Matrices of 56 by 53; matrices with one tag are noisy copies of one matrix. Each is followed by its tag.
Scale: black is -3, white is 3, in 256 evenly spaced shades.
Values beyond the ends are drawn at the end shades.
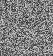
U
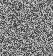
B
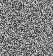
B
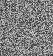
U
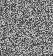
U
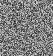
B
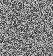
B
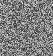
B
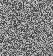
B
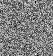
B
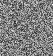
B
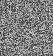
U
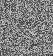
U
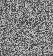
U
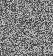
U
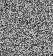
U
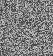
U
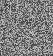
U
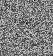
U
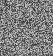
U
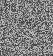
U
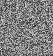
U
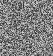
B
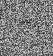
U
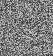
U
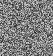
B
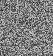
U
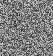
B
